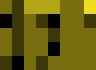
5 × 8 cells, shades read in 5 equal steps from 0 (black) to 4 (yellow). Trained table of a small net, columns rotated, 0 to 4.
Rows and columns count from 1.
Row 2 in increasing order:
0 0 1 1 1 2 2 2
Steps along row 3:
down up same down up same same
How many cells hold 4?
1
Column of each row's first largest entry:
8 3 1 1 3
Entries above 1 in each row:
7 3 6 6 5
